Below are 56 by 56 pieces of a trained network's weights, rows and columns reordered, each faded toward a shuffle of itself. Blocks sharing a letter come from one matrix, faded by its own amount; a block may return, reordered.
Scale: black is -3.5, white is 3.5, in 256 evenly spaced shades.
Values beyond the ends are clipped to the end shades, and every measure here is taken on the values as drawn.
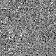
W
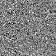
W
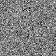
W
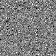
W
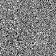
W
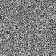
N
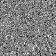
W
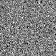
W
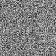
N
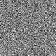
N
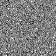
W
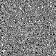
W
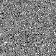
W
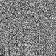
N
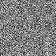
N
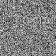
N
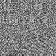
N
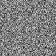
N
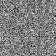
N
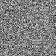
N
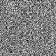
N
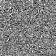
W
